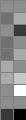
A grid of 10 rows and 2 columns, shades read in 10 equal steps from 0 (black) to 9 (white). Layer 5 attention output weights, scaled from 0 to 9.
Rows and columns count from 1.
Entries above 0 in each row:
2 2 2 2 2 2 2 2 2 1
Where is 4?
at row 2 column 1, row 4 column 1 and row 5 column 1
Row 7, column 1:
6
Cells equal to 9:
1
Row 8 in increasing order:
5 9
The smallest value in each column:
2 0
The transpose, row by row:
5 4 5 4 4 6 6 5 5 2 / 5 6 2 5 6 5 7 9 5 0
